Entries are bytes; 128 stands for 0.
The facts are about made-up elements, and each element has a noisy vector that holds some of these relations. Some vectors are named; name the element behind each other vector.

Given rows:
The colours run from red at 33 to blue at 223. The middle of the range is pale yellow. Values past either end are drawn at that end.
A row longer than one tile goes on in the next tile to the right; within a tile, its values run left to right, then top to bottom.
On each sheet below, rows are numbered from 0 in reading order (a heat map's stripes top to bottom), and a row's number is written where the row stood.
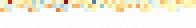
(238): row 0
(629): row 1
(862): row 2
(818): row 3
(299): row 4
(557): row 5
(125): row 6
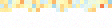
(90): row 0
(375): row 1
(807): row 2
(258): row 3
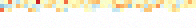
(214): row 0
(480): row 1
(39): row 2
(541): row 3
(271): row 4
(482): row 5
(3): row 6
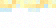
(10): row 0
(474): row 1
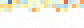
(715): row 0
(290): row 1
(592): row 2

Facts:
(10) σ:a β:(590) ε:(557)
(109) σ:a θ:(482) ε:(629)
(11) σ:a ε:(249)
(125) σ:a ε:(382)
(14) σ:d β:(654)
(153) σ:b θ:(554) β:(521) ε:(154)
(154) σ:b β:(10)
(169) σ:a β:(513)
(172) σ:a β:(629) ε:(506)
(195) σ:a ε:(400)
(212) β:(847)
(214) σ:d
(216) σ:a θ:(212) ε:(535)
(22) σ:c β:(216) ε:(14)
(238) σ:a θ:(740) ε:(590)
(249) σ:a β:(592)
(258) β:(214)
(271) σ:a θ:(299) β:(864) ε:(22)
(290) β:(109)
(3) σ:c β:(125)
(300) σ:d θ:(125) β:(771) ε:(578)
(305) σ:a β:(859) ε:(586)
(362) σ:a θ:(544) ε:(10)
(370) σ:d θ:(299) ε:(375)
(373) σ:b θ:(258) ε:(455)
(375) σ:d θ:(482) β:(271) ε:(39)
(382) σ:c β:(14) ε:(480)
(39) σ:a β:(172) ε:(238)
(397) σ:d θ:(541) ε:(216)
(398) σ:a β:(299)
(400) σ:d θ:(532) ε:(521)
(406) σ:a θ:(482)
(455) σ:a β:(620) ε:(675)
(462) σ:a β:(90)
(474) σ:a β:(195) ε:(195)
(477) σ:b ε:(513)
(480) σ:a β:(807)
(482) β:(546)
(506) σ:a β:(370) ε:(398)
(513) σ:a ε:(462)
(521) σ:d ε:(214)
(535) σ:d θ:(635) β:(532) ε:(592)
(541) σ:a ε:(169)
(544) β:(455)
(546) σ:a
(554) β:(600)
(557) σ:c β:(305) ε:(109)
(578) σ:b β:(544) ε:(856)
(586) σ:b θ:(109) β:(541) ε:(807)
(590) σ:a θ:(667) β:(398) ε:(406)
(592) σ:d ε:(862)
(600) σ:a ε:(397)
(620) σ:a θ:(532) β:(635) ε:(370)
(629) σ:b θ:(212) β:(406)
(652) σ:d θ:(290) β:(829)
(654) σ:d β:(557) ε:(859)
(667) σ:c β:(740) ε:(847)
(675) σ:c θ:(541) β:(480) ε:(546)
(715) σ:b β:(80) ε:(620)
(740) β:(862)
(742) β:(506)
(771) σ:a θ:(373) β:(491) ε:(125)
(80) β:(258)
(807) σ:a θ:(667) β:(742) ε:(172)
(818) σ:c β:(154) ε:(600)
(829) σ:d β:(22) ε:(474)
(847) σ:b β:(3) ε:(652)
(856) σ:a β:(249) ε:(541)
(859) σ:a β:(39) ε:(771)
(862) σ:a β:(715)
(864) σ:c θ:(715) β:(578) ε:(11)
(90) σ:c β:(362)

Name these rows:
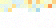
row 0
(652)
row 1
(216)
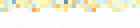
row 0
(212)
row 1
(554)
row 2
(153)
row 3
(370)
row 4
(14)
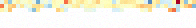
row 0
(586)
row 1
(654)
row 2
(506)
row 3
(195)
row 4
(771)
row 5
(477)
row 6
(590)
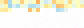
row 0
(675)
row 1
(521)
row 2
(513)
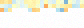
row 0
(400)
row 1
(491)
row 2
(829)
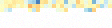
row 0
(462)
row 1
(373)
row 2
(22)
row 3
(300)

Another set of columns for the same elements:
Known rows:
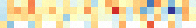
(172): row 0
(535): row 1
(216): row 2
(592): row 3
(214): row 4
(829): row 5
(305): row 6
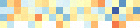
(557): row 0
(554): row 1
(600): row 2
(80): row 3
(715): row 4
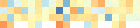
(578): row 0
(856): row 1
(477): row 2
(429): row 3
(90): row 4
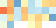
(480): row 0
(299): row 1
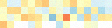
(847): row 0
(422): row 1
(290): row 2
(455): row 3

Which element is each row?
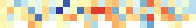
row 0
(807)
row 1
(362)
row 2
(667)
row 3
(629)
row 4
(153)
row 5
(382)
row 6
(620)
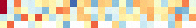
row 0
(375)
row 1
(212)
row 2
(862)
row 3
(370)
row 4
(541)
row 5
(675)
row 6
(482)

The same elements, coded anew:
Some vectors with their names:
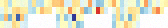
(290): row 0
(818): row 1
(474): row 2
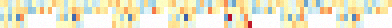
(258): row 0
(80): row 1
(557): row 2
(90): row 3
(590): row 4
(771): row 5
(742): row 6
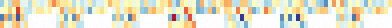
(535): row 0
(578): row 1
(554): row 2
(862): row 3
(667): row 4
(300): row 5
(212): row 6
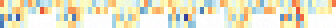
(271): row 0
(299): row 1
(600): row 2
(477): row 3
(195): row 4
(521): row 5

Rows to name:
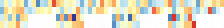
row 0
(397)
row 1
(109)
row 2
(305)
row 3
(406)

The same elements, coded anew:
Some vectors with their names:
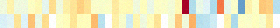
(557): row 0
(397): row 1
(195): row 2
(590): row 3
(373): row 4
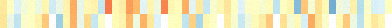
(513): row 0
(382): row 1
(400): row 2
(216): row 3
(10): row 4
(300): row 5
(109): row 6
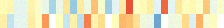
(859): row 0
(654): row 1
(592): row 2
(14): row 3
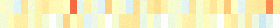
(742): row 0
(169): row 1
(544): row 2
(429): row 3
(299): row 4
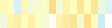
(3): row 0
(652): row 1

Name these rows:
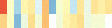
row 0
(271)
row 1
(258)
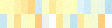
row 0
(675)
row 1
(807)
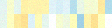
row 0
(212)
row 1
(586)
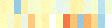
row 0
(22)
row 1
(375)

